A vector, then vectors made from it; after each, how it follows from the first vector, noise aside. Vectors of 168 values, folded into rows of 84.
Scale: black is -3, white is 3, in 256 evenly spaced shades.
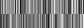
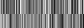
negated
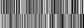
negated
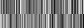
negated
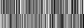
negated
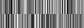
wrapped around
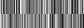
negated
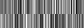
wrapped around
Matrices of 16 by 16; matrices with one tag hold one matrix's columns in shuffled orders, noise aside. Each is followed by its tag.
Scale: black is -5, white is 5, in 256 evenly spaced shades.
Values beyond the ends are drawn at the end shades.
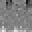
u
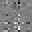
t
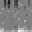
u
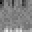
u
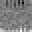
u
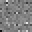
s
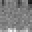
u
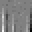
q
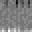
u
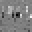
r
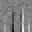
q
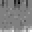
u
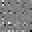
s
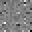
s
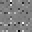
s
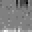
u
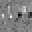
r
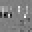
r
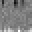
u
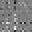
t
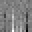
q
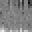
u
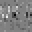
r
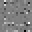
s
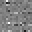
s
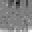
u
